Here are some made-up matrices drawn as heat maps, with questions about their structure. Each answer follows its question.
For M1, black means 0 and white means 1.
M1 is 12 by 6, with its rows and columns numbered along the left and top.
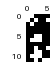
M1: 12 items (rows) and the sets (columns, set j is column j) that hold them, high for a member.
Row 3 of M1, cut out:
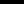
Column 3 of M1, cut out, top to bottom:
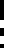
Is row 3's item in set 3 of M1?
no
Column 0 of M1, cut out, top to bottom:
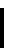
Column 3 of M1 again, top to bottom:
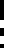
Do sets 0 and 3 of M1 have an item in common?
no
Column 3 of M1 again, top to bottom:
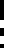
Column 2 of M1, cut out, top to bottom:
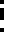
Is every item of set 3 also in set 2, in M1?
yes
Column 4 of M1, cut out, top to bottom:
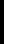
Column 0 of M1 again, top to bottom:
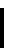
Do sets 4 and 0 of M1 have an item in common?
no
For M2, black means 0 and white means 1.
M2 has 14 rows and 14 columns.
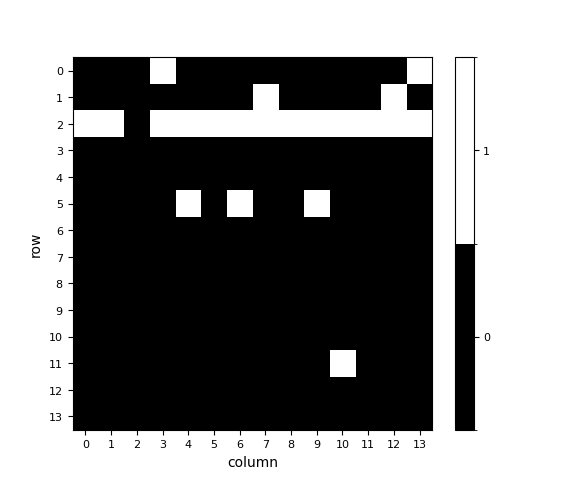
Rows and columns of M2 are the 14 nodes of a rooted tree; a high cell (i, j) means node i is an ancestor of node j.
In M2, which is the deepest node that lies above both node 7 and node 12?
1
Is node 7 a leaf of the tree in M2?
yes
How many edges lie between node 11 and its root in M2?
1
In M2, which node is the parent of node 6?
5
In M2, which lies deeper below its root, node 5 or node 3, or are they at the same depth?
node 3
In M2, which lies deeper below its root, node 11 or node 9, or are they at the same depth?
node 9
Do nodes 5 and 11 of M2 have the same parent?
yes
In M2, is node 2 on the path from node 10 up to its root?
yes
